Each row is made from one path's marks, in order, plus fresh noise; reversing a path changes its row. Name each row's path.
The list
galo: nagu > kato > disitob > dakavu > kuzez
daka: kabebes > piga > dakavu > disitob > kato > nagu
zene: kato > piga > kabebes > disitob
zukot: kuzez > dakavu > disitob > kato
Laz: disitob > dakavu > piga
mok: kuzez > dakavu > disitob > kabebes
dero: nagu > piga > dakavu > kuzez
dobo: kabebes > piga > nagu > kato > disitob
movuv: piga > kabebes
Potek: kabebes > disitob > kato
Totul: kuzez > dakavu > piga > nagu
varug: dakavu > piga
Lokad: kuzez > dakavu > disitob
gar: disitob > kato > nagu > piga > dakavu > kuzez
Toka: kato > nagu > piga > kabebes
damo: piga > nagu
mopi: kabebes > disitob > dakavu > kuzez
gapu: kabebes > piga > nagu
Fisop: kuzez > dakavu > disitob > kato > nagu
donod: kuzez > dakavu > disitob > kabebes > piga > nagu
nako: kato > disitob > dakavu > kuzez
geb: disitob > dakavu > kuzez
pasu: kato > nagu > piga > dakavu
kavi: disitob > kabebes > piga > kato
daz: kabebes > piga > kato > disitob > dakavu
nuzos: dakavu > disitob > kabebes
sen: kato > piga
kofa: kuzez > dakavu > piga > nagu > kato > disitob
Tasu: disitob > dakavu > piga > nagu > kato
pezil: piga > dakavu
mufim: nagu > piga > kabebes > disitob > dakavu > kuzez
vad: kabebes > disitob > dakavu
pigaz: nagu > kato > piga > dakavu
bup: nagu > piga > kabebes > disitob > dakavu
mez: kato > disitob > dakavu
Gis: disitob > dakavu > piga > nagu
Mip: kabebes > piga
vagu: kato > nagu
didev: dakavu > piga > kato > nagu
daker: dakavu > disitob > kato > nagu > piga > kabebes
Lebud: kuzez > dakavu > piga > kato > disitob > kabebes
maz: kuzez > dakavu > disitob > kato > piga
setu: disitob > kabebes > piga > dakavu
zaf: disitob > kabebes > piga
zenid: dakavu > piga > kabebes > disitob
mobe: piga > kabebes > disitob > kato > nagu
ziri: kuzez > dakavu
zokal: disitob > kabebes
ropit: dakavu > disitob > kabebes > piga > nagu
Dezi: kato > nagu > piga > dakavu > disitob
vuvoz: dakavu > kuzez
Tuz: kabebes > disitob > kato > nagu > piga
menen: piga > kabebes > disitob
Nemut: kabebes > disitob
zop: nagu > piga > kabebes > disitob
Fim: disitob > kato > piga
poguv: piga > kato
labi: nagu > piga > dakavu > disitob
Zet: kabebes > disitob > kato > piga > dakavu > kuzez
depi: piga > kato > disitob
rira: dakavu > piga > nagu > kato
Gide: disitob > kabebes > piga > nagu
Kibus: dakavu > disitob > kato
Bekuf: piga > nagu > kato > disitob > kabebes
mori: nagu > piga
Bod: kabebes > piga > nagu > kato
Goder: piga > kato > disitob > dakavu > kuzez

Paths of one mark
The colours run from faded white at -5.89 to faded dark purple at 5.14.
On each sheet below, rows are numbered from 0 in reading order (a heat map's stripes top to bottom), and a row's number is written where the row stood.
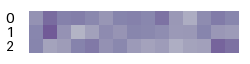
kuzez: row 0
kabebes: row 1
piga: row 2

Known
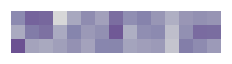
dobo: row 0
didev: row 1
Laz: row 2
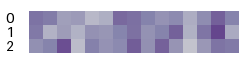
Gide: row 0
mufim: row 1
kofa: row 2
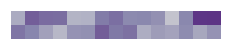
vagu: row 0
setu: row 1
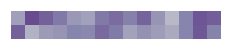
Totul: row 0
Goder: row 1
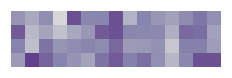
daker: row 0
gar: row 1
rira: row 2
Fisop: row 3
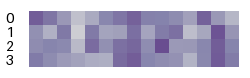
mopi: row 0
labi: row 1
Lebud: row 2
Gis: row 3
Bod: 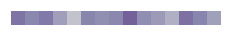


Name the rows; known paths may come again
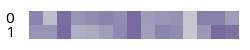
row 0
rira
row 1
zene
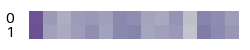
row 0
zaf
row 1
Laz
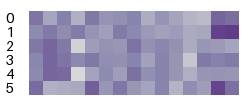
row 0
depi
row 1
mobe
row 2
Nemut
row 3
maz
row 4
dobo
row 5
movuv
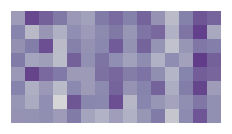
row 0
Totul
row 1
dero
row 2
kofa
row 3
Bekuf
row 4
donod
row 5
galo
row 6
daker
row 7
mori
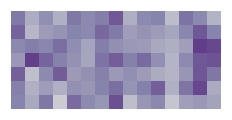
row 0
vuvoz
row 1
Goder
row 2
damo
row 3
Fisop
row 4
poguv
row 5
mufim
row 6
zenid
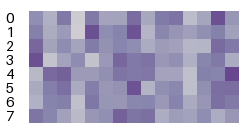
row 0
labi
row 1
nuzos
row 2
menen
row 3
kavi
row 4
pasu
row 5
didev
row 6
pigaz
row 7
setu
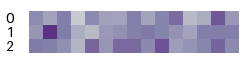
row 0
zop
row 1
gapu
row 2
mok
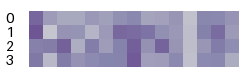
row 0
Fim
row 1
Tasu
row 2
Lokad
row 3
Kibus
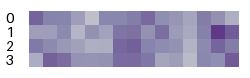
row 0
Potek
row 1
Toka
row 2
Gis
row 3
mez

